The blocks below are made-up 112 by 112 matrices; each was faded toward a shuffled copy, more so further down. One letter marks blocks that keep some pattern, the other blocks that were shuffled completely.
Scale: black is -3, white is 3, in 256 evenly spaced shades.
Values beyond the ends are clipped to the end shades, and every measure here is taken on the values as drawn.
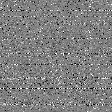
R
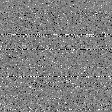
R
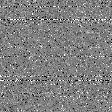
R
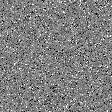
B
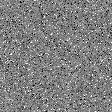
B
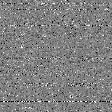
R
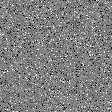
B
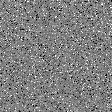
B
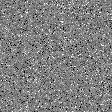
B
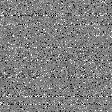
R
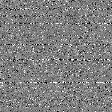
R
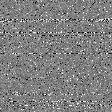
R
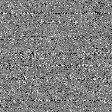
R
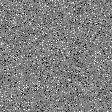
B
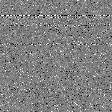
R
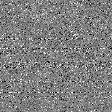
R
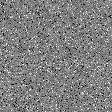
B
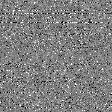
R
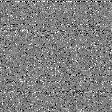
R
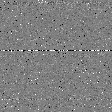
R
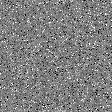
B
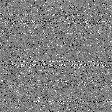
R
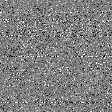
R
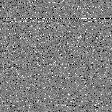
R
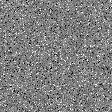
B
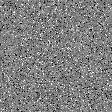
B
